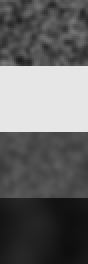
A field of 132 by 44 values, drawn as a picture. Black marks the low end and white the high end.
It is made of 4 by 1 panels. Panel 1,1: low, blotchy. Panel 2,1: very high, flat. Panel 3,1: low, blotchy, faint in contrast. Panel 4,1: very low, smooth, faint in contrast.
